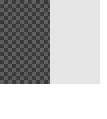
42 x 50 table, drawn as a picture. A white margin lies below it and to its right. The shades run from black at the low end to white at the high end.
It is made of 1 by 2 panels. Panel 1,1: low, checkered. Panel 1,2: very high, flat.
